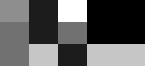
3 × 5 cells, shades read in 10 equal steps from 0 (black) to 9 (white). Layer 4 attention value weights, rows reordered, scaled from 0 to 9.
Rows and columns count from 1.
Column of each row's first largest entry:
3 1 2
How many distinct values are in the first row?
4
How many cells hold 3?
0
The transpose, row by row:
5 4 4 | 1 1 7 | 9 4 1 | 0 0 7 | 0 0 7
